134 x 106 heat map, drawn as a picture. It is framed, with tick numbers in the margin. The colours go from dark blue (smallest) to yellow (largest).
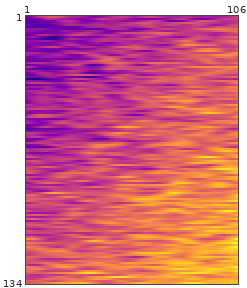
Grain: streaks across. Ninth with the highest average: bottom right. Ninth with the lowest average: top left. Slope: up to the bottom right. Mirror symmetry: none.
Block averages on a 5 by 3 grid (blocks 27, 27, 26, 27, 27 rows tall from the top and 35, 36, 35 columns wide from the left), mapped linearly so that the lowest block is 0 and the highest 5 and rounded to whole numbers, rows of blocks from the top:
012 | 123 | 124 | 234 | 345
